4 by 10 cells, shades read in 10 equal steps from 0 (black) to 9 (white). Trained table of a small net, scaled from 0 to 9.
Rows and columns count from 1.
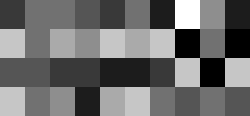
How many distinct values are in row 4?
6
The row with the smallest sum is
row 3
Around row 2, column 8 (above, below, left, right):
9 7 7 4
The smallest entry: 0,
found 3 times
